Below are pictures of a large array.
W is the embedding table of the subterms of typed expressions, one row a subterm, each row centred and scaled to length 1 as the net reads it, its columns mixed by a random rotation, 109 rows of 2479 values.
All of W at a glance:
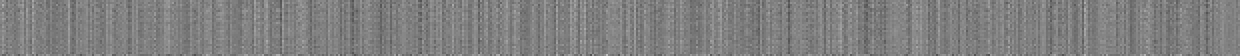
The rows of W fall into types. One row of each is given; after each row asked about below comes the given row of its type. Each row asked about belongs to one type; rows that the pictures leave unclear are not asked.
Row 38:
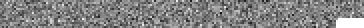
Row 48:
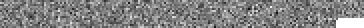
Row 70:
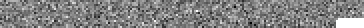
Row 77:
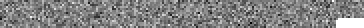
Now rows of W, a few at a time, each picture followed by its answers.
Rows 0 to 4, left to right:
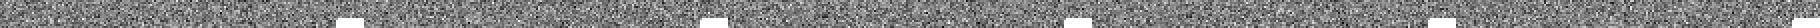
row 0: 38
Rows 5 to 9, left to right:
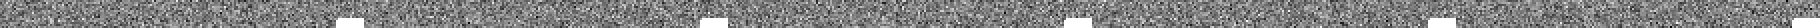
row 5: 38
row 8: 70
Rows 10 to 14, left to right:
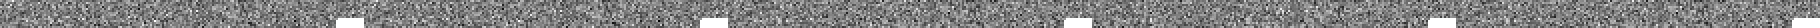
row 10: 70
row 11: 70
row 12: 38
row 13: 38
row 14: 38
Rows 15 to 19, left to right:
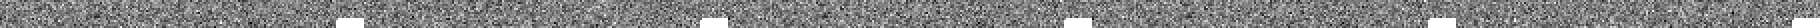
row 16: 48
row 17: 77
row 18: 77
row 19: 48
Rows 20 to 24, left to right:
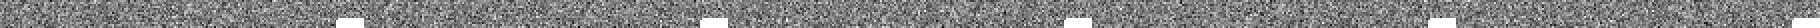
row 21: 48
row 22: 48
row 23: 77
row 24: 70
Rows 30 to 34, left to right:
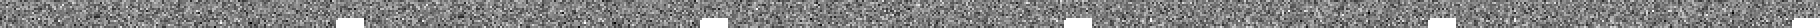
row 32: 77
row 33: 48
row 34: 48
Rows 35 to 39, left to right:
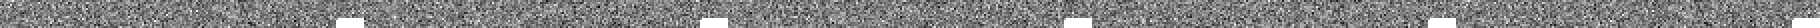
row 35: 70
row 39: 70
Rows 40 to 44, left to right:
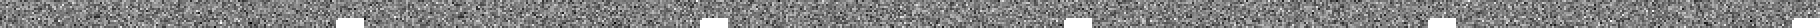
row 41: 77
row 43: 38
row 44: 70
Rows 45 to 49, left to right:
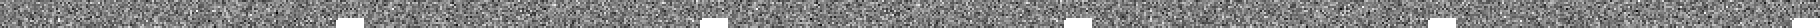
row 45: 48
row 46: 77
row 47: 77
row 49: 38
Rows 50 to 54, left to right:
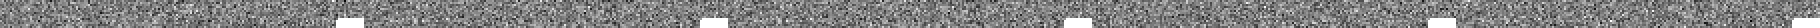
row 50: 70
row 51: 38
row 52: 38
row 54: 70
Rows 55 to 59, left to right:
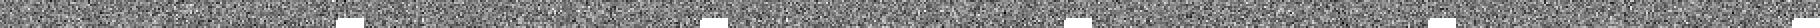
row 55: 70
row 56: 38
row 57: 48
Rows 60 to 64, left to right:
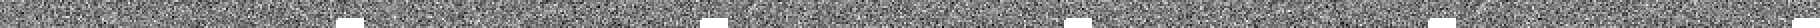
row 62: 48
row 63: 70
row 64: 48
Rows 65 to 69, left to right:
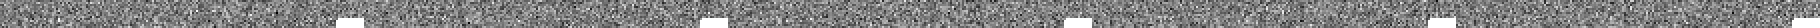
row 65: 48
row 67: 38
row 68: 70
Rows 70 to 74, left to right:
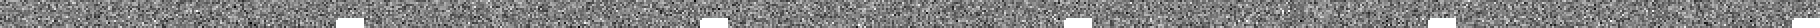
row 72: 77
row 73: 70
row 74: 70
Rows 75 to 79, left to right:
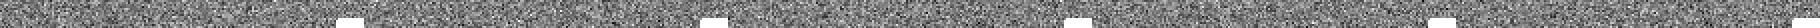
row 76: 70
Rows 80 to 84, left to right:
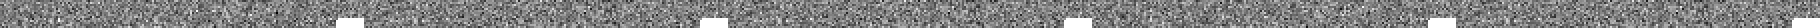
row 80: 48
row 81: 38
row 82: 38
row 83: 48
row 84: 38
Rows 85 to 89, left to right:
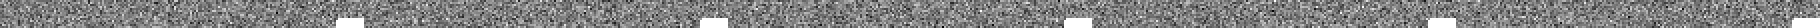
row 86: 38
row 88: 38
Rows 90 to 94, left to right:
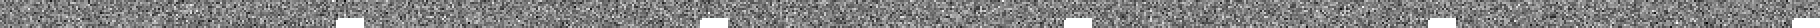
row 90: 70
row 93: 48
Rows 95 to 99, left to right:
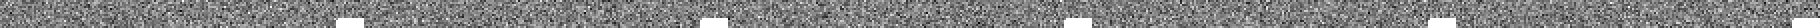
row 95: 38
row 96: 38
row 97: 77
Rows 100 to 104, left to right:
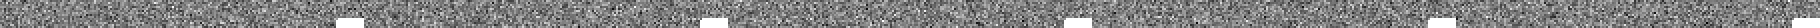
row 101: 48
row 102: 70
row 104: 77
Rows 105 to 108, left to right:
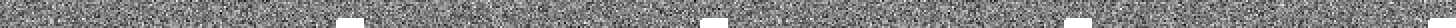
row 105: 38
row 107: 38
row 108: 77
